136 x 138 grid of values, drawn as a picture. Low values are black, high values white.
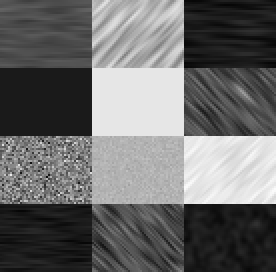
The table splits into 4 rows of 3 panels. Panel 1,1: low, streaked across, faint in contrast. Panel 1,2: high, slanting up to the right. Panel 1,3: very low, streaked across, faint in contrast. Panel 2,1: very low, flat. Panel 2,2: very high, flat. Panel 2,3: low, slanting down to the right. Panel 3,1: middling, fine-grained, strong in contrast. Panel 3,2: high, fine-grained, faint in contrast. Panel 3,3: very high, slanting up to the right, faint in contrast. Panel 4,1: very low, streaked across, faint in contrast. Panel 4,2: low, slanting down to the right. Panel 4,3: very low, blotchy, faint in contrast.
